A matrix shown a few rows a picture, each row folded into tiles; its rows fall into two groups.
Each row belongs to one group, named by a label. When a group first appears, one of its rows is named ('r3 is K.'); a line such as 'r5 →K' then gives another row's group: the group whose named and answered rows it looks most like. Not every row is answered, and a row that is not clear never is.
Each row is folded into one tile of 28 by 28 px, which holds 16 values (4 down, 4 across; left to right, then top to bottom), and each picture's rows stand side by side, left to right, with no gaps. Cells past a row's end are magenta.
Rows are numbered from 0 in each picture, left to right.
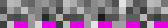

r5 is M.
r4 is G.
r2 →M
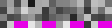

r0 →M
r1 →G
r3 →M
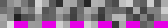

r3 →G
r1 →G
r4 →M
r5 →M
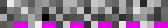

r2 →M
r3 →M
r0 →M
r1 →G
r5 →G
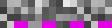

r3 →M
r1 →G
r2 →M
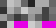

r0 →M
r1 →G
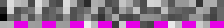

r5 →M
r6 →G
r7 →G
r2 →G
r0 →G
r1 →G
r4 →M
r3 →G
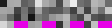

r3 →M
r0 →G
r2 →M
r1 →G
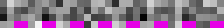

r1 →G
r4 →G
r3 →M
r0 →G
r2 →G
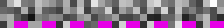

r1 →G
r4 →M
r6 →G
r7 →M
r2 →M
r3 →M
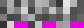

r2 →G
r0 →M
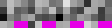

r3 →G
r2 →G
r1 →M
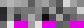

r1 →G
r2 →M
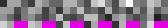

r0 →G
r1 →G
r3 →M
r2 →M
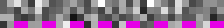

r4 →M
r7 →G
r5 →M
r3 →M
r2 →G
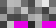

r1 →M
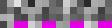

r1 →G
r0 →M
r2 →G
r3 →G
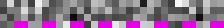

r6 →M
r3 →M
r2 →G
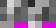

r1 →G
